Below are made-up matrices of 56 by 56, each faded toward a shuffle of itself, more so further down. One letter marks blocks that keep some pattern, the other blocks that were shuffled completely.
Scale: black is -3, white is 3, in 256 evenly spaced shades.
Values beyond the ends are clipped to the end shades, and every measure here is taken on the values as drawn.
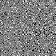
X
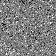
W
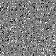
X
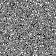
W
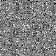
X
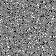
W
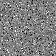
W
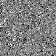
X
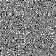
X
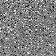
X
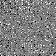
X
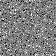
W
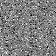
X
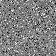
W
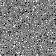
W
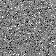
W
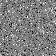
W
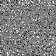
X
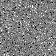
W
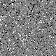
W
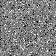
W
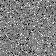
W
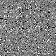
X
